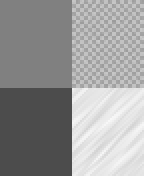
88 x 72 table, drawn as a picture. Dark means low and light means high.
The table splits into 2 rows of 2 panels. Panel 1,1: middling, flat. Panel 1,2: high, checkered. Panel 2,1: low, flat. Panel 2,2: very high, slanting up to the right, faint in contrast.
